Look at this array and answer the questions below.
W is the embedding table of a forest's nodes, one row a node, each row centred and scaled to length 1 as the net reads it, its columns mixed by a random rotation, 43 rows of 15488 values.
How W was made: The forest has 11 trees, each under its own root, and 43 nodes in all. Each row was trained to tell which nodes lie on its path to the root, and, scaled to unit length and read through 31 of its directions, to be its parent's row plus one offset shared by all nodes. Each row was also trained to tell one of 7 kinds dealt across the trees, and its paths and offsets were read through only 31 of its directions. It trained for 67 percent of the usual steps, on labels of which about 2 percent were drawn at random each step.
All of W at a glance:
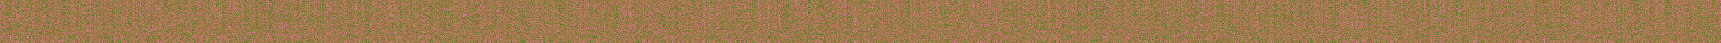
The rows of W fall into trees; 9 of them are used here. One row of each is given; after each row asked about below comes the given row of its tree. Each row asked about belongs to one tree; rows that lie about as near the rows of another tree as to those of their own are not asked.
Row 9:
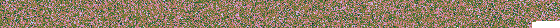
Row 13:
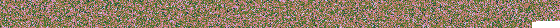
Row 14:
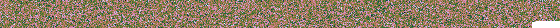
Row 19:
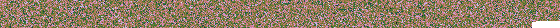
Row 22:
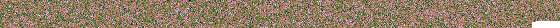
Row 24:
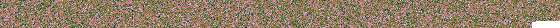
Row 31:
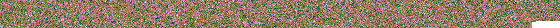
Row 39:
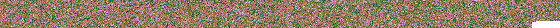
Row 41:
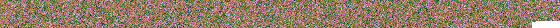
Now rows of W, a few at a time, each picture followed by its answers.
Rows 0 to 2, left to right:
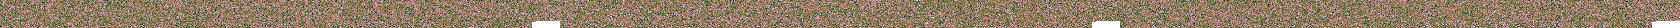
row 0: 13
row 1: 14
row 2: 13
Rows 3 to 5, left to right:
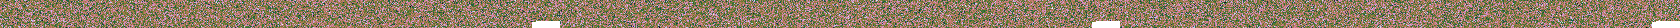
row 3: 31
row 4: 39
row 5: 14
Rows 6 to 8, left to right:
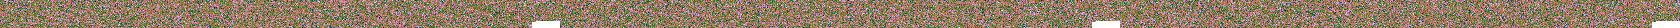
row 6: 9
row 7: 13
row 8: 41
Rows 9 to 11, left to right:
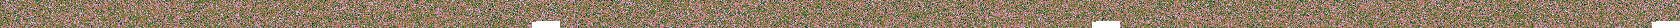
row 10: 24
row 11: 14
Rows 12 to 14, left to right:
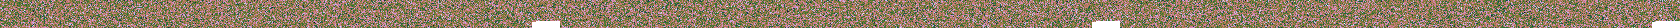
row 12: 13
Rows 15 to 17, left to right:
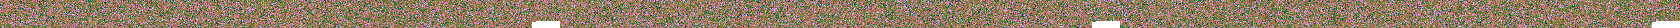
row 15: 14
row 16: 41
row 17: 22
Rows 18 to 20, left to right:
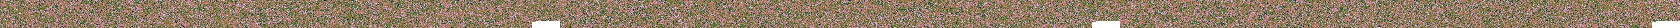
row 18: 24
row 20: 41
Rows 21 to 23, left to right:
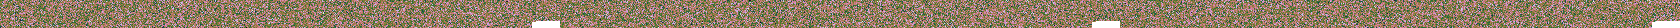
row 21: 24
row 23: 9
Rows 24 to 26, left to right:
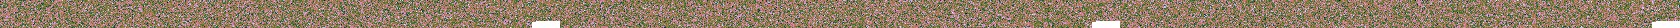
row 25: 13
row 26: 22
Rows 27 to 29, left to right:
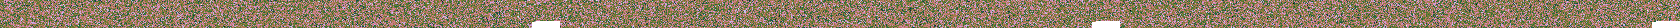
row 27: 9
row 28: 22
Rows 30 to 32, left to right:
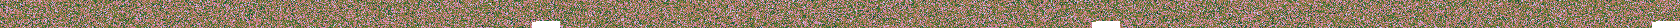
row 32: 41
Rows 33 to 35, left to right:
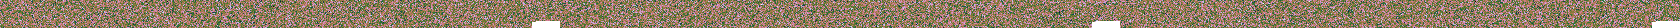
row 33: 39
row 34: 9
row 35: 19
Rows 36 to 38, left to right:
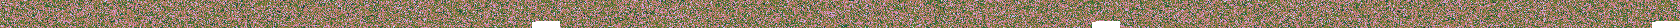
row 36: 31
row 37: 19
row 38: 31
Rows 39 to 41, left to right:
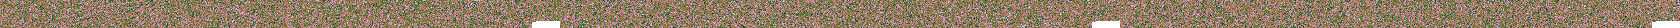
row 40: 24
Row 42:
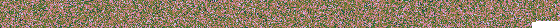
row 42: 24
